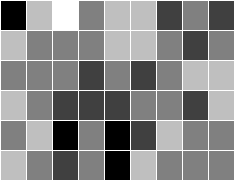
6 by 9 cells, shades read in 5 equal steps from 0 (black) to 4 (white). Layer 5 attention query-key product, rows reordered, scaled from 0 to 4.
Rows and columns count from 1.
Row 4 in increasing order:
1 1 1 1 2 2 2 3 3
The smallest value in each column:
0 2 0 1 0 1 1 1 1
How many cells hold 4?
1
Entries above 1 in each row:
6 8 7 5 6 7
